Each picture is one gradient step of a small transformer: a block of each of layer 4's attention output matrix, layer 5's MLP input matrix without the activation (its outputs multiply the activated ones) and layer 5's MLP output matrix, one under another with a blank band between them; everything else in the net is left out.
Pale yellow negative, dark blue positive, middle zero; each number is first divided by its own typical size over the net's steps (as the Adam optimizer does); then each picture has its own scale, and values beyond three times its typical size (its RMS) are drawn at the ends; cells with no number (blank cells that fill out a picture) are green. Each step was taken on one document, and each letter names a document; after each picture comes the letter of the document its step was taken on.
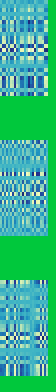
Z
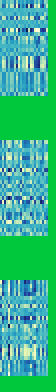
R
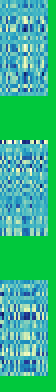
R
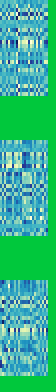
R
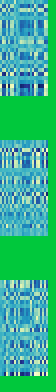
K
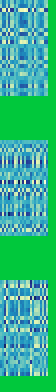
K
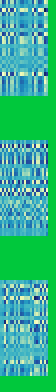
K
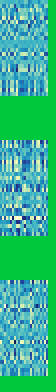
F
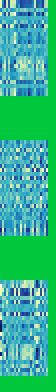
F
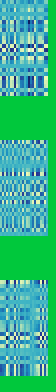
Z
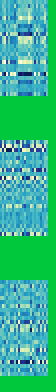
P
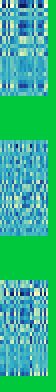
K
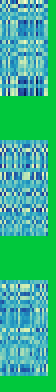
F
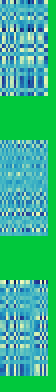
Z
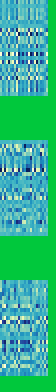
P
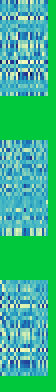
R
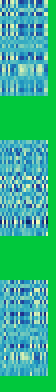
K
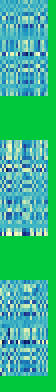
R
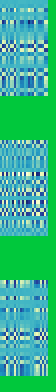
Z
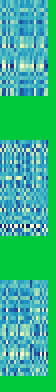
F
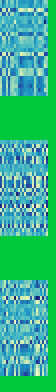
K
